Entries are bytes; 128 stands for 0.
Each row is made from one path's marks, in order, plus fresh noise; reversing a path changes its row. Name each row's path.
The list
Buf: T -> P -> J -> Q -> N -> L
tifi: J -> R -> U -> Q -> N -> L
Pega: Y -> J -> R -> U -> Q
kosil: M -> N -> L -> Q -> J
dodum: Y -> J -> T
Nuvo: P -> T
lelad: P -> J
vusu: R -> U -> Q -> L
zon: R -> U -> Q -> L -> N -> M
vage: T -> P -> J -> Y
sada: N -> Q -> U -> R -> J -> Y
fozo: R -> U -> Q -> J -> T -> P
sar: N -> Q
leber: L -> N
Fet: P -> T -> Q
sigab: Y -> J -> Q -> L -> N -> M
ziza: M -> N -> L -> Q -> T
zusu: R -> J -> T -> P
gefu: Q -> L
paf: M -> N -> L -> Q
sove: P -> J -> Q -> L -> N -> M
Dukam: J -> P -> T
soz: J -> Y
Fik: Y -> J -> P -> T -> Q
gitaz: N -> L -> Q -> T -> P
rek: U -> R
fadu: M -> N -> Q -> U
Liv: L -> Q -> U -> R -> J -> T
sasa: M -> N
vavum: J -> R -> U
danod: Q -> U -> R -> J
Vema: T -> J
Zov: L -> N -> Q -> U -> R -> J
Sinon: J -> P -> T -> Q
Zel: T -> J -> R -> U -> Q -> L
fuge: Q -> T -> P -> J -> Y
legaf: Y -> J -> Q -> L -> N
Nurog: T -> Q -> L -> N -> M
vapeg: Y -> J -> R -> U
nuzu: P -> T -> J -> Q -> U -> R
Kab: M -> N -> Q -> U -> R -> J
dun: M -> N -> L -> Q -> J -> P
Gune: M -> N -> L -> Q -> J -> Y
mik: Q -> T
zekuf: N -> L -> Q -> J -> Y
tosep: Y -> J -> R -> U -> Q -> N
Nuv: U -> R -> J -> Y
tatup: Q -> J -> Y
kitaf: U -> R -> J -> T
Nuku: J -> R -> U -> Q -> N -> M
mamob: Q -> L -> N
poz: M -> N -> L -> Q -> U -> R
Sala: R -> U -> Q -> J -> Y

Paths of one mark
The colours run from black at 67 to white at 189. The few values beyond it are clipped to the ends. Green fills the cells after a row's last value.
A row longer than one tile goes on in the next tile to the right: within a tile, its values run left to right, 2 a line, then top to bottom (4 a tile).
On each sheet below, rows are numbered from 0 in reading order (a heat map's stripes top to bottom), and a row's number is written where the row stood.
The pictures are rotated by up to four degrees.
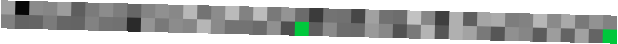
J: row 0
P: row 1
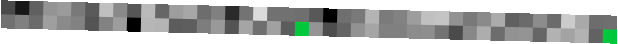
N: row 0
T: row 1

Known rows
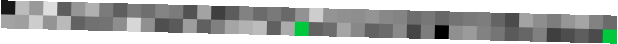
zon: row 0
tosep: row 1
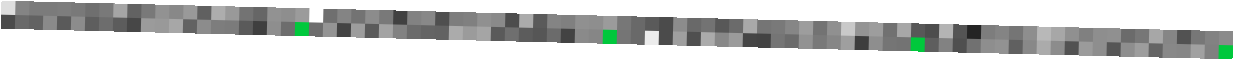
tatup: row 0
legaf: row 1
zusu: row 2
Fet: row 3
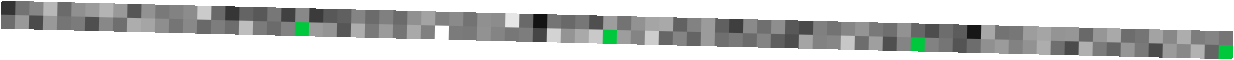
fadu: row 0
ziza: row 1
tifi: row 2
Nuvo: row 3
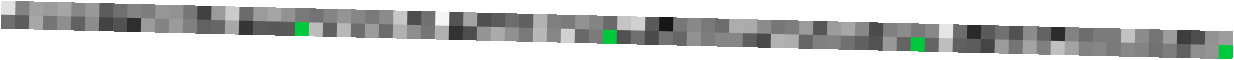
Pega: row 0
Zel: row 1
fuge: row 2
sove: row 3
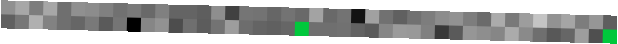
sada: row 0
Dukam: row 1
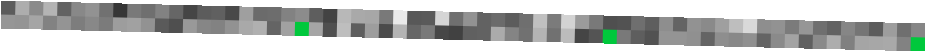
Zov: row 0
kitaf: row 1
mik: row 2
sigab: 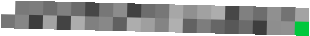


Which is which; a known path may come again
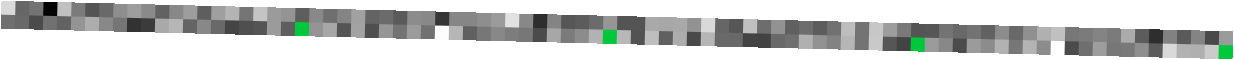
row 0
vage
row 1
kosil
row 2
kitaf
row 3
Nurog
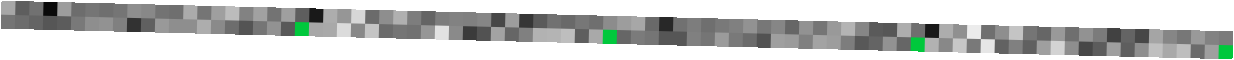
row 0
Dukam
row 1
zon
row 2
Sinon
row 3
vusu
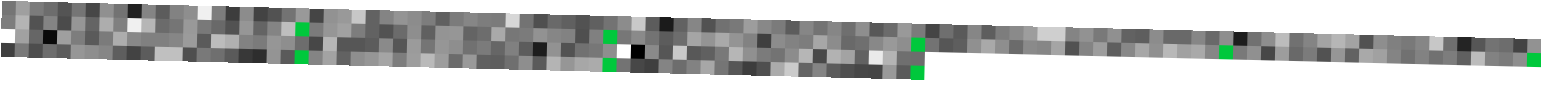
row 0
dun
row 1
Kab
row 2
Buf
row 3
mik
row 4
fadu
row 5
Fik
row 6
gitaz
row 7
dodum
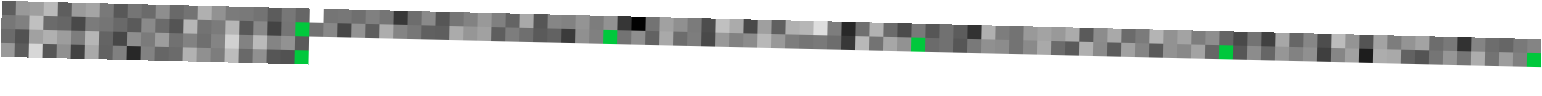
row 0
Nuku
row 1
legaf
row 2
sasa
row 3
Nuvo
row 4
sar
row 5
vavum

